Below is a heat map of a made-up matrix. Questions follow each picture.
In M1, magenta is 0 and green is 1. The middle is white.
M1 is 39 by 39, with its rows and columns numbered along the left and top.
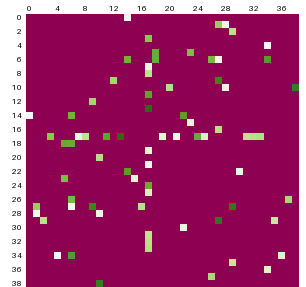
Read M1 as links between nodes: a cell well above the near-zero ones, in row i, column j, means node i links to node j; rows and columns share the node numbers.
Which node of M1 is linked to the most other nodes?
node 17
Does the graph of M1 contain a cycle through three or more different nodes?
no
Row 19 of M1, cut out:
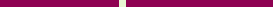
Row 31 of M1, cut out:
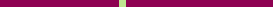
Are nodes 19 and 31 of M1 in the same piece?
yes
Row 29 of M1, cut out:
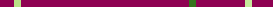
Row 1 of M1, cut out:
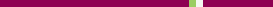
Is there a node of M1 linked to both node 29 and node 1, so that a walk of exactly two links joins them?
yes
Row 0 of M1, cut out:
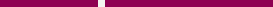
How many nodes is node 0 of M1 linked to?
1
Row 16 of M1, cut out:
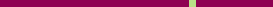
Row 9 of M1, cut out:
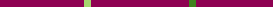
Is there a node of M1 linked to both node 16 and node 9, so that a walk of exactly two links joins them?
yes
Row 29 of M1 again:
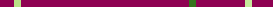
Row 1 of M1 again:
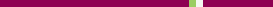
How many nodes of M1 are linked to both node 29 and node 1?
1
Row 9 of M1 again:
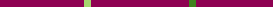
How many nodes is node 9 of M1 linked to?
2
